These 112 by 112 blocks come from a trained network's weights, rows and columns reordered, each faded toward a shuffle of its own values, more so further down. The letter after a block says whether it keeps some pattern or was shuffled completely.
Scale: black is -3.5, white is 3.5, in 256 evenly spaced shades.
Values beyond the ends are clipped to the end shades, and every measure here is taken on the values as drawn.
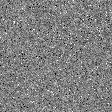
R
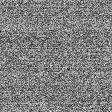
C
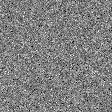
R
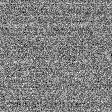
C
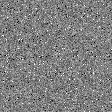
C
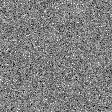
R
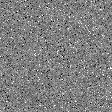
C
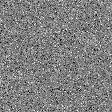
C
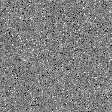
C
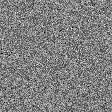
R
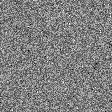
R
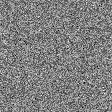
R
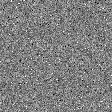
R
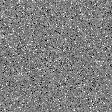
C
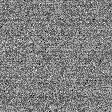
C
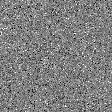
C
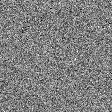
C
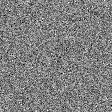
R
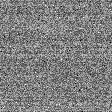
C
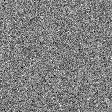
R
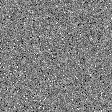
R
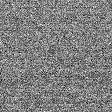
C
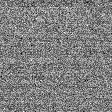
C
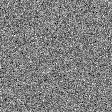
R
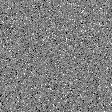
R
